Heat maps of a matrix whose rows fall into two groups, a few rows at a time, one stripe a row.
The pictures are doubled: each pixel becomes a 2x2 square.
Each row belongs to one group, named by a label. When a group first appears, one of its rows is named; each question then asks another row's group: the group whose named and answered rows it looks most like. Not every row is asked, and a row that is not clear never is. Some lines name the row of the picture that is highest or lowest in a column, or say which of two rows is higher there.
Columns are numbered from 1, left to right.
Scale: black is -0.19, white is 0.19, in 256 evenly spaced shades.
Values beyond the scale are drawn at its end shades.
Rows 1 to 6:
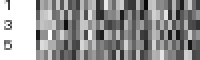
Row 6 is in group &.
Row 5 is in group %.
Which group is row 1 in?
&
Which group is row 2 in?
&
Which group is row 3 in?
%
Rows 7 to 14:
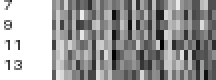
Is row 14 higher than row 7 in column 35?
No
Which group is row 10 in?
&
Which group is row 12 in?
&
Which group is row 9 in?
&
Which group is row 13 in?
&
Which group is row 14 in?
%
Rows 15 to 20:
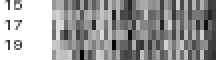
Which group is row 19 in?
&
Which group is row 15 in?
%
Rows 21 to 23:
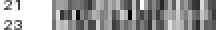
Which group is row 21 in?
%
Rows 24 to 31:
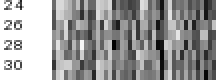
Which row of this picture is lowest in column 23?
28
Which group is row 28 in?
&
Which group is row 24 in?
%
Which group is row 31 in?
%
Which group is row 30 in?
%
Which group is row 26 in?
&
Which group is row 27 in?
&
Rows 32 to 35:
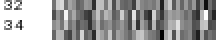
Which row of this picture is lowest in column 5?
35
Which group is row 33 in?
&
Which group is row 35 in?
%
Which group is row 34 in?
&
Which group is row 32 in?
%
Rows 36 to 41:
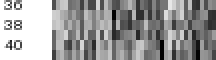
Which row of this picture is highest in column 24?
38
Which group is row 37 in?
&
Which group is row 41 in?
%
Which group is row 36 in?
&
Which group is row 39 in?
&
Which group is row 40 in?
%
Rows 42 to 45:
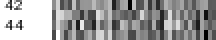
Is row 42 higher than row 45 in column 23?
No
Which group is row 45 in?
%
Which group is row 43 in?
%
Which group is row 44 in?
&
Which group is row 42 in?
&
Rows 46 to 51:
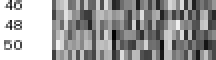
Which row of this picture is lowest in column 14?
48
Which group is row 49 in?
&
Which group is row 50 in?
%
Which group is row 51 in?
&
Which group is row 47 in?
%
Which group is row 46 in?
&
